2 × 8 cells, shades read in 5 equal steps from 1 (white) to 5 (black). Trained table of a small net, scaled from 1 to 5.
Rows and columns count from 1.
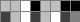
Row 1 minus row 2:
-2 0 0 1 0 1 1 2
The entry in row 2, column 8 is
3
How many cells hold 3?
1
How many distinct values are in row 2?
4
